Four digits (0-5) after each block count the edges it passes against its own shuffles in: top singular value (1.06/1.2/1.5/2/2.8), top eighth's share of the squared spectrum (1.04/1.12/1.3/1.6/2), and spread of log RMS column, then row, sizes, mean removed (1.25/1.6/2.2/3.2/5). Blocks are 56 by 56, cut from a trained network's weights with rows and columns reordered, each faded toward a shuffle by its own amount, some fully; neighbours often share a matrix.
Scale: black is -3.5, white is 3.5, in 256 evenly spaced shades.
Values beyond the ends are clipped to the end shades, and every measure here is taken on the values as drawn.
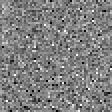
2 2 0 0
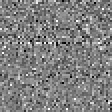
3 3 0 2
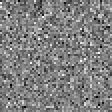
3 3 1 1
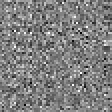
3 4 2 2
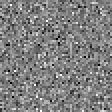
1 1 0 0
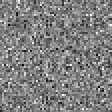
3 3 1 2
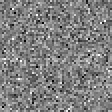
2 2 0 0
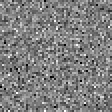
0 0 0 0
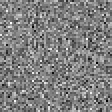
3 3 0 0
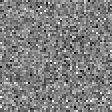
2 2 0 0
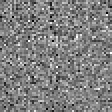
3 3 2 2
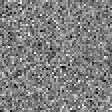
2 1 0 0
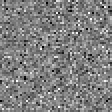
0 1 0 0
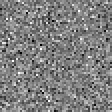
2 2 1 0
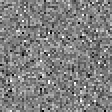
0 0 0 0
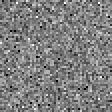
0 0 0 0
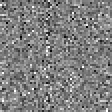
2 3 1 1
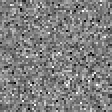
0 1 0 0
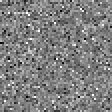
1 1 0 0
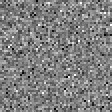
0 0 0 0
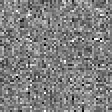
3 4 2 2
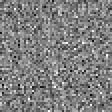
2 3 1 1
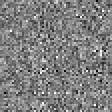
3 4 2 2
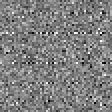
3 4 1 2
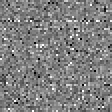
3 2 0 1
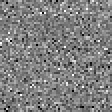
1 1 0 1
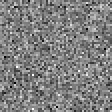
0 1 0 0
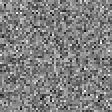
2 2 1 0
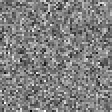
3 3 1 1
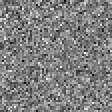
2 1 0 0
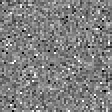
0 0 0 0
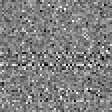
4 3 0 2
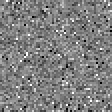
1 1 0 0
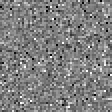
1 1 0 0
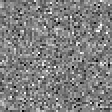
2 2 1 0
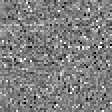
3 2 0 1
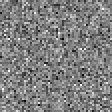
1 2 0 0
